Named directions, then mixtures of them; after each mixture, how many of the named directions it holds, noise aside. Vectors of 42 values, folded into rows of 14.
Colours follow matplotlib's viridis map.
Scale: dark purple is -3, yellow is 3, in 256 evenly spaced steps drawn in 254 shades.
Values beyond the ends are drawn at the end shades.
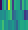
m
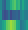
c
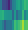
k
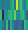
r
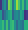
three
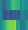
one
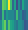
three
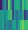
two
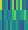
two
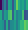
three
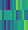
two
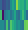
three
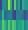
three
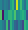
one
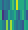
two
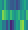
three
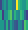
two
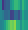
two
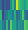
three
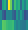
three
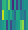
three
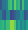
two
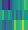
one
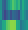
one
